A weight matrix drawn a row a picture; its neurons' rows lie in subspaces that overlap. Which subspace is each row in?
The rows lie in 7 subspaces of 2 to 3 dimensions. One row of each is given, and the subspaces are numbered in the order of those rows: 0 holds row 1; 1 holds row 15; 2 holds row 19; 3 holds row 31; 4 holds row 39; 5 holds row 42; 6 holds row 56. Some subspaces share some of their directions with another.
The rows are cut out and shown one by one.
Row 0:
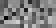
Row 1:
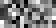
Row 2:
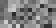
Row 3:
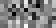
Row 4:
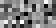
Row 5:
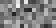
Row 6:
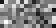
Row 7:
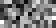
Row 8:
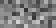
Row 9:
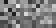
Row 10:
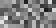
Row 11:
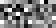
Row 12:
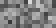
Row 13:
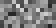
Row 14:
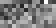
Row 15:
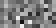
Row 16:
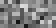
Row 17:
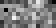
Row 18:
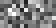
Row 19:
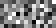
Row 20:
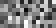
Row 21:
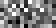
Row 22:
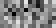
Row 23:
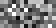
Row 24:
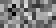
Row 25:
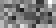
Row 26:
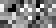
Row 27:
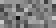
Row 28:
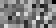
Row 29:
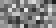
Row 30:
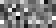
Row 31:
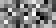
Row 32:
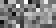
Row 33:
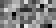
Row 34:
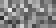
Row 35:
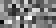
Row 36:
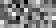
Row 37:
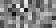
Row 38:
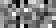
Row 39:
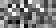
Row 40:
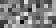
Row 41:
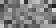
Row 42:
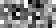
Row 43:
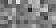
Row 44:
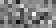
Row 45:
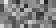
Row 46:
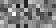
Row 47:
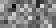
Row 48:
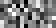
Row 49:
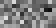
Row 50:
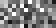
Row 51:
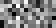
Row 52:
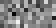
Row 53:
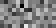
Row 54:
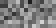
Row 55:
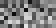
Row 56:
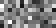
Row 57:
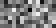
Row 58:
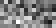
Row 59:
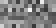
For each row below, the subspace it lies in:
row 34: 4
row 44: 3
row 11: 5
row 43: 1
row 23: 2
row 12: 1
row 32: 3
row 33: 6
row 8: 3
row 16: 3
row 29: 2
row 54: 4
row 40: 1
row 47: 6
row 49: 2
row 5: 6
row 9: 3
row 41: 6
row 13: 5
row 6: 6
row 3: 5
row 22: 5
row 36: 0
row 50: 4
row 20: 2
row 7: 0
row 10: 2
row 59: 1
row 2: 6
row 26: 6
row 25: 5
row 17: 5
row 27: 5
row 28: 2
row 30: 5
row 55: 4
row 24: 2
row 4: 1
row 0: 4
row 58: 3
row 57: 1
